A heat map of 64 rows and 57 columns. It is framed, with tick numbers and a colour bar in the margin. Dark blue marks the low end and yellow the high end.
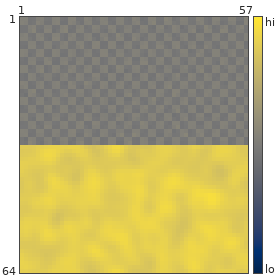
It is made of 2 by 1 panels. Panel 1,1: middling, checkered, faint in contrast. Panel 2,1: very high, blotchy, faint in contrast.
